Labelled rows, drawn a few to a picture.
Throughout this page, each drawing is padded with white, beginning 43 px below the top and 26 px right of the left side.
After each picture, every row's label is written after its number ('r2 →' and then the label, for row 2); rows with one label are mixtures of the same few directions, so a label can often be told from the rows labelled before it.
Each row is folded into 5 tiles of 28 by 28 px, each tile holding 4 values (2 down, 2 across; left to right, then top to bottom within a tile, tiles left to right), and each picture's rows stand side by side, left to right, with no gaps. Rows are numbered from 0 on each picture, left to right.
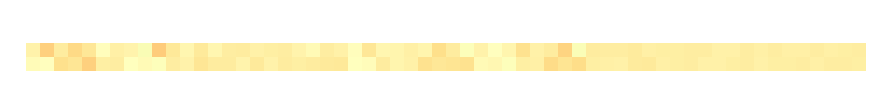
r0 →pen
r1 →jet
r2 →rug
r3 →pen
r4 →rug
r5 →jet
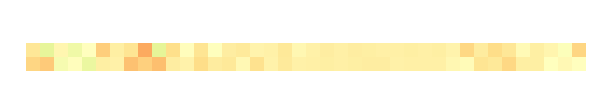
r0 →pen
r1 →jet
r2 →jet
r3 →pen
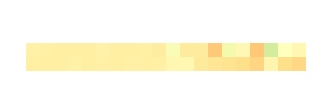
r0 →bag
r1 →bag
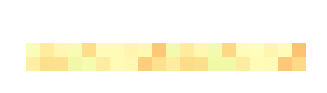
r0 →rug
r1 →rug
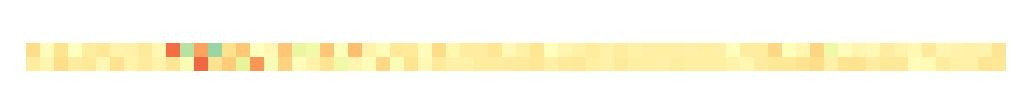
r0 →jet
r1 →jet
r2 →jet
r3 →bag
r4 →jet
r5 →bag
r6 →rug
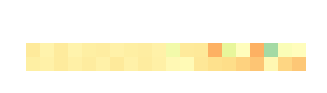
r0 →jet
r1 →bag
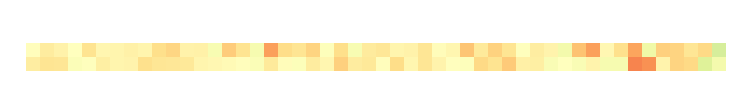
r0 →rug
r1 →bag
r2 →jet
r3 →pen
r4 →rug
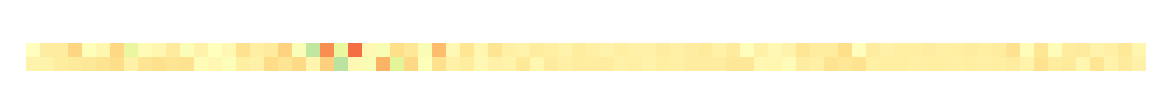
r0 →bag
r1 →pen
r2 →jet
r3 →jet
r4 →pen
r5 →pen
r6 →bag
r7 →jet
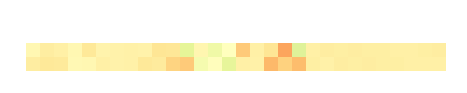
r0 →rug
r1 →pen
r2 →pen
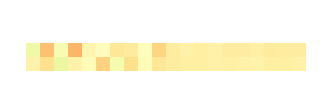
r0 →jet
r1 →bag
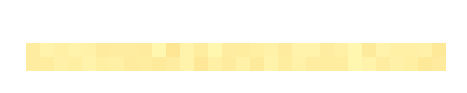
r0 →pen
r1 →jet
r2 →rug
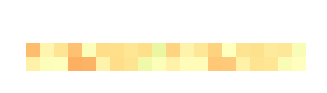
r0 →rug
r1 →rug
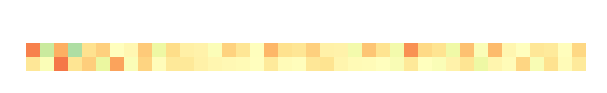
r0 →jet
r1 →bag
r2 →bag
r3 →jet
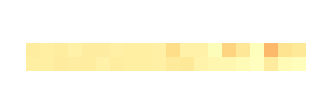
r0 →jet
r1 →bag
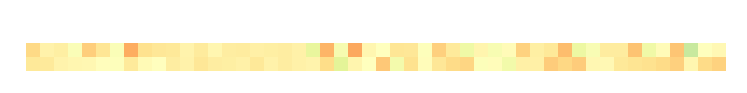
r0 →bag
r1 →jet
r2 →jet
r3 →pen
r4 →bag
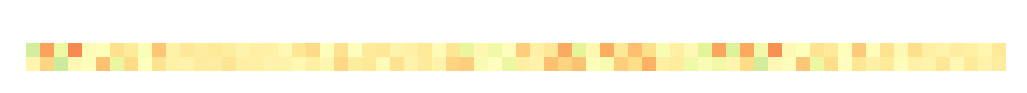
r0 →jet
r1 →pen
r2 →jet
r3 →pen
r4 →pen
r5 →jet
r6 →jet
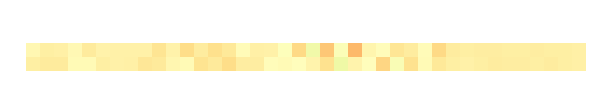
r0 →rug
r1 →pen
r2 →jet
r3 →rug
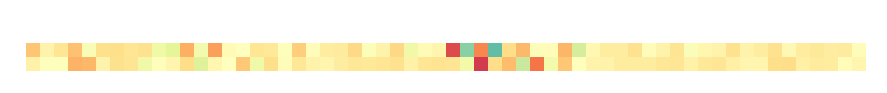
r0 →rug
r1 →jet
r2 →bag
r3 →jet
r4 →bag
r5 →rug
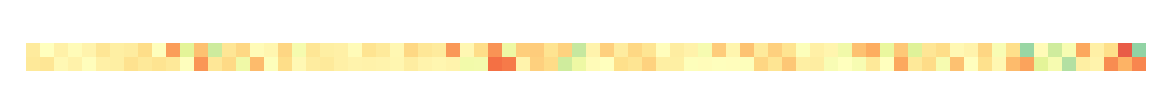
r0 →pen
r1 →jet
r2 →bag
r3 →rug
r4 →pen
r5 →pen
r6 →jet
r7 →pen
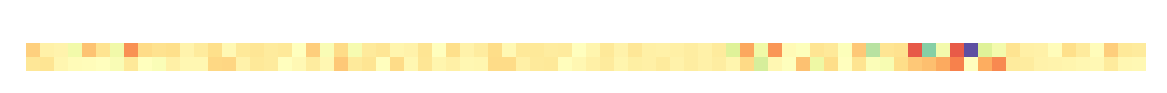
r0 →bag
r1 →rug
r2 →jet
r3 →rug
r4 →jet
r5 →jet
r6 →bag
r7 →bag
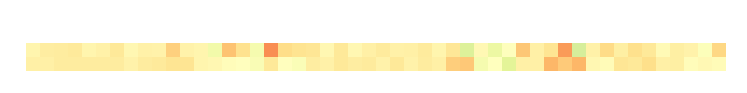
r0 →bag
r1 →bag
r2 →jet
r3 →pen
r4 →pen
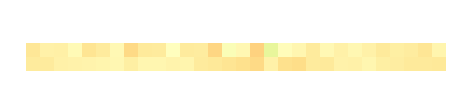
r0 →bag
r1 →bag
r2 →pen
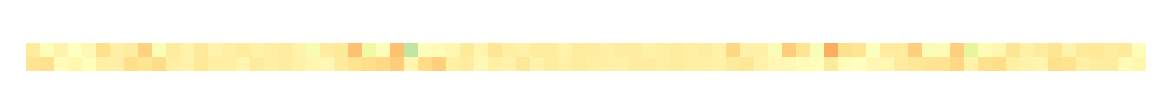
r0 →pen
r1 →jet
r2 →bag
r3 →jet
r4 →rug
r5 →bag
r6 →bag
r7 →rug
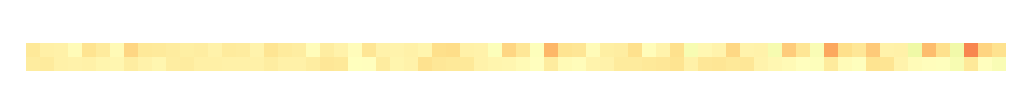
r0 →bag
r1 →bag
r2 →rug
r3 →bag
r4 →bag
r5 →bag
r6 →bag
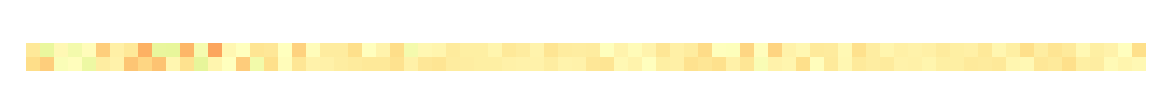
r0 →pen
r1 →jet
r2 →bag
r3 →bag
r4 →pen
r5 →jet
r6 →pen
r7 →pen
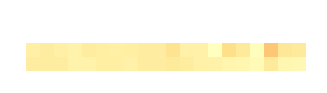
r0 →rug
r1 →bag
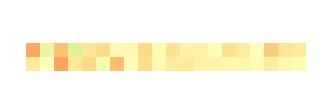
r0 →jet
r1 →bag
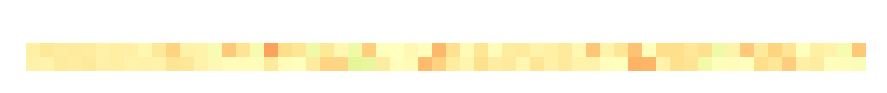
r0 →pen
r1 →bag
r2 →rug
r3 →jet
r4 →rug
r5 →pen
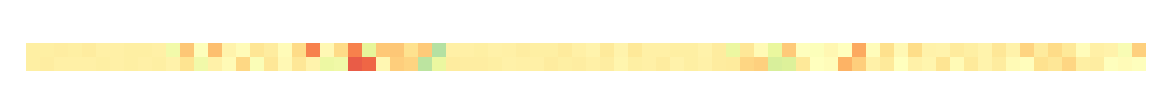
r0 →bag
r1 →jet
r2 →rug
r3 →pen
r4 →jet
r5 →rug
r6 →jet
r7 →pen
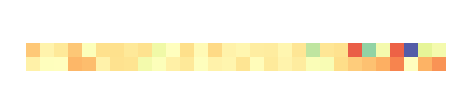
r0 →rug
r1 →jet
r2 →bag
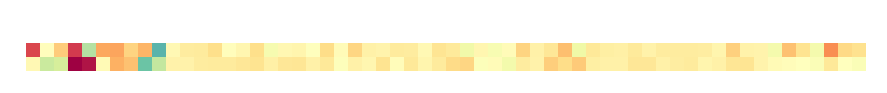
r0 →rug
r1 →bag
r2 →jet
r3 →pen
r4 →rug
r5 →bag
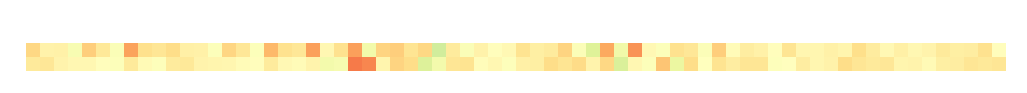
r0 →bag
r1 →bag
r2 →rug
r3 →pen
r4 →jet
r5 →rug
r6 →pen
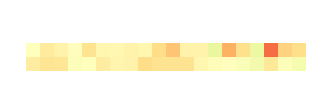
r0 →rug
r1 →bag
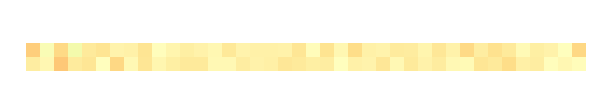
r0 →jet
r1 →rug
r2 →jet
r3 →pen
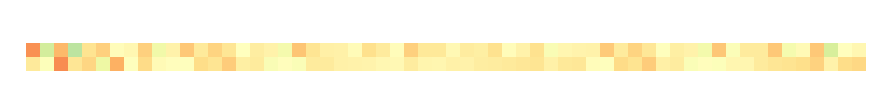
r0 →jet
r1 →pen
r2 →bag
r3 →bag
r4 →pen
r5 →bag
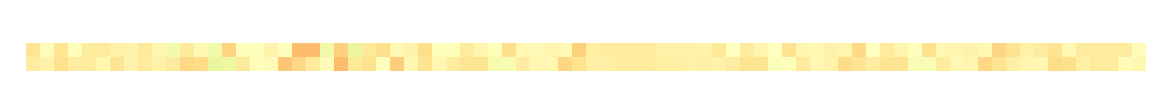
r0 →jet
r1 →rug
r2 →jet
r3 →rug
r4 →pen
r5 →rug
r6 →rug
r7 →rug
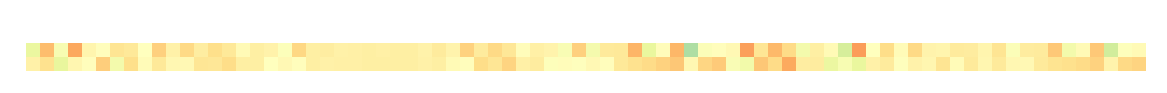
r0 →jet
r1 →pen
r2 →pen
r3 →pen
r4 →bag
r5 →pen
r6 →jet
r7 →bag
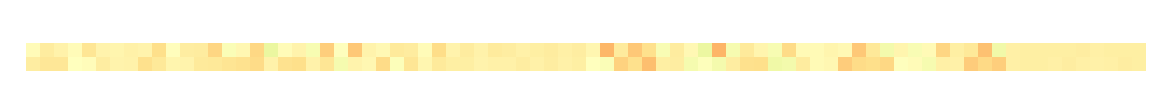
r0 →rug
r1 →bag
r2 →jet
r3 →jet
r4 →pen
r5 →rug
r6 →pen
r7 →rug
